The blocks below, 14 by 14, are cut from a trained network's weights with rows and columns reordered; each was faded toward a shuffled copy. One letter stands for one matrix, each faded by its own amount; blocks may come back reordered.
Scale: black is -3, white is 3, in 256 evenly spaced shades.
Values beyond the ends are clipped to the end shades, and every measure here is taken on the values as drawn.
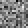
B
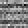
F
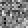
B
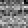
F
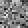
B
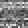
F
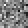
B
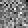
B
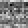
F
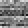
F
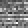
F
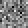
B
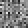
B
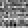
F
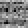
F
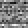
F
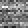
F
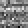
F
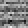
F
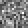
B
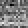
F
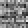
F
